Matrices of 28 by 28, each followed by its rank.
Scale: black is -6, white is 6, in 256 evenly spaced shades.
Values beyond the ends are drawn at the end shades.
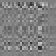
two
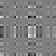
one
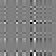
one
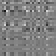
two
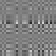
one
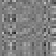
two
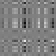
one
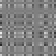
one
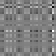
one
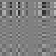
one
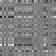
two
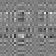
two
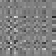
two
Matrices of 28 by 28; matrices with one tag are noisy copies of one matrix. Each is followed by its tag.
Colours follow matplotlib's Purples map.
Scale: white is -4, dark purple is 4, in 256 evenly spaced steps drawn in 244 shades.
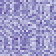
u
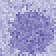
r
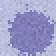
r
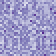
u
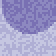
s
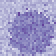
r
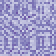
u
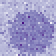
r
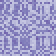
u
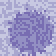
r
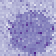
r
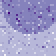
s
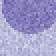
s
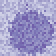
r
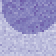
s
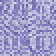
u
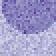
s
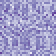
u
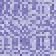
u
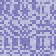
u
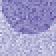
s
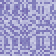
u
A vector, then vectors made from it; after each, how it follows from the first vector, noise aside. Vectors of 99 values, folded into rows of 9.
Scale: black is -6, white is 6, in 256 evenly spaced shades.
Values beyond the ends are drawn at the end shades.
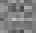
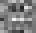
scaled up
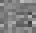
wrapped around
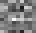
scaled up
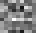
scaled up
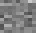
wrapped around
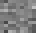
wrapped around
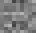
reversed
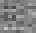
wrapped around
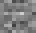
reversed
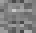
wrapped around
